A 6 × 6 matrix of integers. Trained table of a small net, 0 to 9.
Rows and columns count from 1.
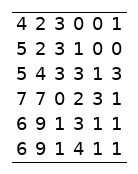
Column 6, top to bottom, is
1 0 3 1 1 1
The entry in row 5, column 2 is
9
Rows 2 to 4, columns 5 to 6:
0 0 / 1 3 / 3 1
